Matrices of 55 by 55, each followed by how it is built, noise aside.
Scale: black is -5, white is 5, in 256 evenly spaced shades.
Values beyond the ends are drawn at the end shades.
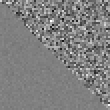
upper triangular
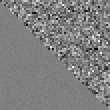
upper triangular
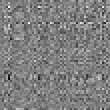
low rank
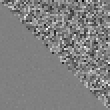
upper triangular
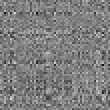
low rank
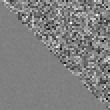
upper triangular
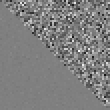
upper triangular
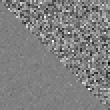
upper triangular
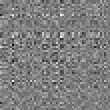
low rank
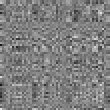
low rank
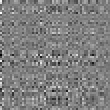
low rank
